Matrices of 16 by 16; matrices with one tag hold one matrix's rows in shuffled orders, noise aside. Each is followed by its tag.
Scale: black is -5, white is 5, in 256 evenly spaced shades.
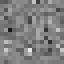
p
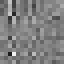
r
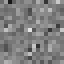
p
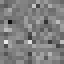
p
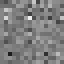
p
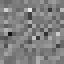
p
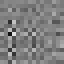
r
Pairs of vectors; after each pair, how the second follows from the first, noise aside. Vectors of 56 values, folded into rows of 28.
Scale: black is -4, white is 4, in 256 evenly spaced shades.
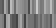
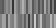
shuffled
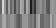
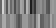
copied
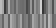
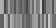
copied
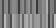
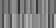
copied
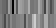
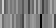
shuffled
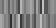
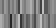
copied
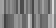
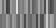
shuffled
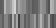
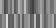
shuffled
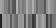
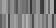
shuffled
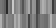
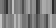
copied
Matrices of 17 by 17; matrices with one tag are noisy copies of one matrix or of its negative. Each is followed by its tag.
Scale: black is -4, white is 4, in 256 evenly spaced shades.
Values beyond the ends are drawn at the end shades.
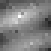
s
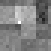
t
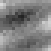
s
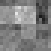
t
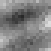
s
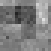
t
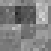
t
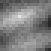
s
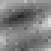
s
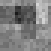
t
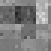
t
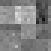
t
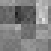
t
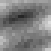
s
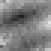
s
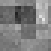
t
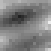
s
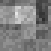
t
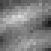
s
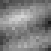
s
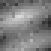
s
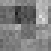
t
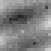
s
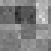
t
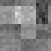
t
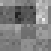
t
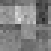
t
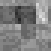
t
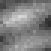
s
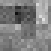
t
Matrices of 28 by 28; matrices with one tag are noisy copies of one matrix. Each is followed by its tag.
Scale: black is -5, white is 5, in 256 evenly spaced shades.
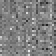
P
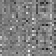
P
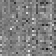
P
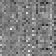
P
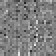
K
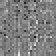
K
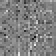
K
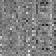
P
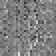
K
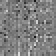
K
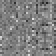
P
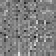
K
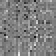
K
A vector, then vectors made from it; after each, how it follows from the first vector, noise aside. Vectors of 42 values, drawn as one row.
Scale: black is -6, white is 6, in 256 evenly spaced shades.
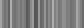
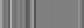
partly zeroed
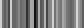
scaled up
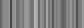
negated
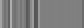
partly zeroed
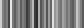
scaled up
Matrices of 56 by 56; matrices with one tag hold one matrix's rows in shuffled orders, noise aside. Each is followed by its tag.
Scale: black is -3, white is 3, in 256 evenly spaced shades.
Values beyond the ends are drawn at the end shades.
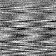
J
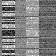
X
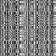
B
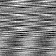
J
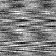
J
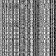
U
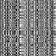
B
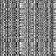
B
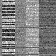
X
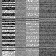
X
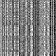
U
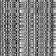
B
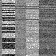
X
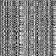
B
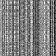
U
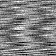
J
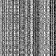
U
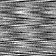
J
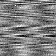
J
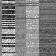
X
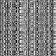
B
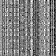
U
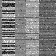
X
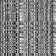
B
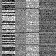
X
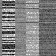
X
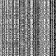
U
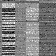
X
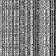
U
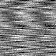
J
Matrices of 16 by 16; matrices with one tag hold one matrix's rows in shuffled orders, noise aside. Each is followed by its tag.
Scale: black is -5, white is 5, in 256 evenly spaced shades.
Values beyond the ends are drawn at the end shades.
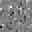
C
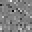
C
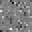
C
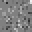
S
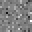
S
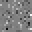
S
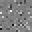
C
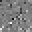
C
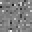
C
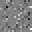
S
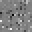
C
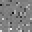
C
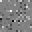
C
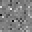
C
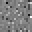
S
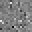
C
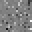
S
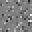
S
